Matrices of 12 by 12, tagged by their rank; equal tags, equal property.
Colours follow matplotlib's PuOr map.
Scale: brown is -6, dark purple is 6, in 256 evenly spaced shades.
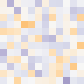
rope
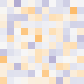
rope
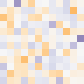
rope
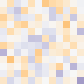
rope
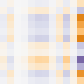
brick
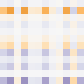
brick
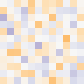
rope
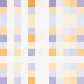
brick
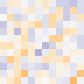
rope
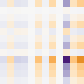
brick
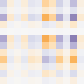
brick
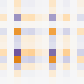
brick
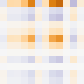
brick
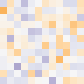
rope
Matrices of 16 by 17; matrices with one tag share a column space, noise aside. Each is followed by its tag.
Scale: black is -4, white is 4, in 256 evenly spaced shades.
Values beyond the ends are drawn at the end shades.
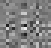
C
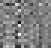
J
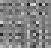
J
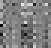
J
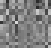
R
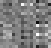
J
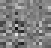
C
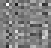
J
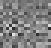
C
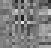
R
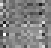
J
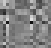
R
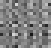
J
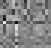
R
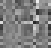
R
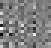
C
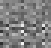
C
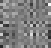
J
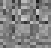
R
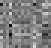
J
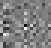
C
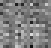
J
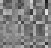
R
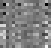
J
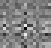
C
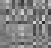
R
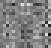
J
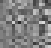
R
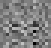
C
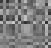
R
